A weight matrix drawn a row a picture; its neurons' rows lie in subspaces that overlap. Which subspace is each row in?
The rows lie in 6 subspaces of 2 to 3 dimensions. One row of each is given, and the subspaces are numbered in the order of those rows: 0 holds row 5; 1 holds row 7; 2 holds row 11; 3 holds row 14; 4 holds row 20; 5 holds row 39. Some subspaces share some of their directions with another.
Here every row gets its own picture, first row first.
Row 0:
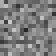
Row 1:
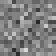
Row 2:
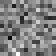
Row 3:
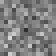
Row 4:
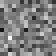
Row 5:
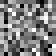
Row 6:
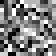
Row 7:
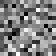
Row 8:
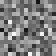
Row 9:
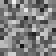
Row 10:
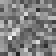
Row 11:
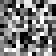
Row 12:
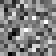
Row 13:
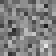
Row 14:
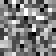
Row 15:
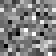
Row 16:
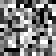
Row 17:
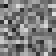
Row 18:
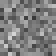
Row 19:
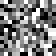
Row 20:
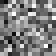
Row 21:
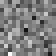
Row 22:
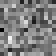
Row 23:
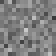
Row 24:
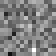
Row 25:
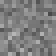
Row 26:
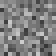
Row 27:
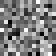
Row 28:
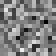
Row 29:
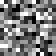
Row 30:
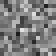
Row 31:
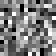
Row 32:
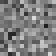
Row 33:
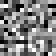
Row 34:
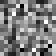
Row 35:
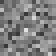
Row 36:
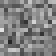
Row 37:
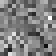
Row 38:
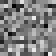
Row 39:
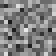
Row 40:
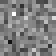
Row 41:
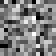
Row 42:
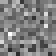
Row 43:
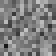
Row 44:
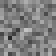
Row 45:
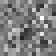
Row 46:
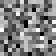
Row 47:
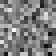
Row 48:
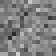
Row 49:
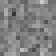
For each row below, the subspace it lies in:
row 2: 1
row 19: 0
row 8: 0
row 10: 1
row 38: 5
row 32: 5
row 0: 5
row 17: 5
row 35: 3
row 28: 4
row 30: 3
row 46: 2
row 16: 2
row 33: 5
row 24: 3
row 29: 3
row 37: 4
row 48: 1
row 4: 2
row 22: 2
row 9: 3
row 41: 3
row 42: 5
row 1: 1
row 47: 0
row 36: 2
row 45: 2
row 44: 3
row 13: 2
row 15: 3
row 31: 0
